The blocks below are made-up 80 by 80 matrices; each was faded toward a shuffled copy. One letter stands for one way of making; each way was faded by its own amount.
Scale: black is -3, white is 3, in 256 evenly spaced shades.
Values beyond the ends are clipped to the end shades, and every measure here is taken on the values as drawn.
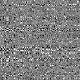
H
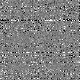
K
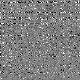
K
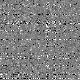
K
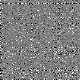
K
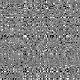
H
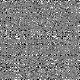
K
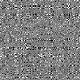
H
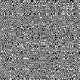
H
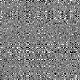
H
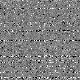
K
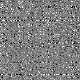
K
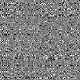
H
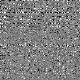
K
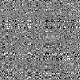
H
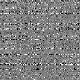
H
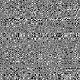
H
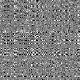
H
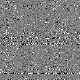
K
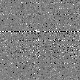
K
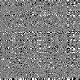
H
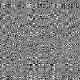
H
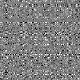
H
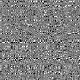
H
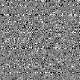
H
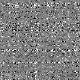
K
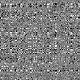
H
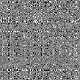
H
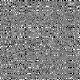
H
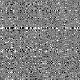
H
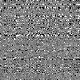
H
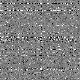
K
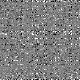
K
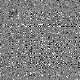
K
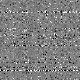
K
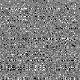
H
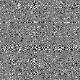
K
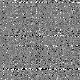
K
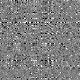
H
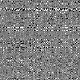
H
